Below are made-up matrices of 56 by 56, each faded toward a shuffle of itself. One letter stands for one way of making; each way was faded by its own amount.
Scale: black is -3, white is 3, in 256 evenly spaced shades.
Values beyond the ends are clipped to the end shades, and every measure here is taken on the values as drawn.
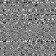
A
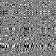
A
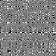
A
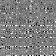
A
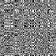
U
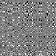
A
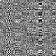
U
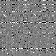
A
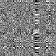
U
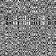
U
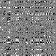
A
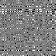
A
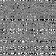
A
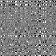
A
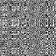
U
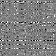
A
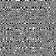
A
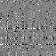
A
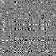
A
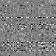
A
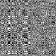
U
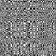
U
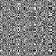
U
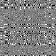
A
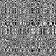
U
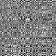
U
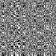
U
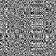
U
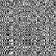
U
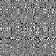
A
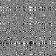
A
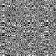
U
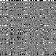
A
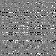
A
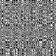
U
